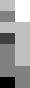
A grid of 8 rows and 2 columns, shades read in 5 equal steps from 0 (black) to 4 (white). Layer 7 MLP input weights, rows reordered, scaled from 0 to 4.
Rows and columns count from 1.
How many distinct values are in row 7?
1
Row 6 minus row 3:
-1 0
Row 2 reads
2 4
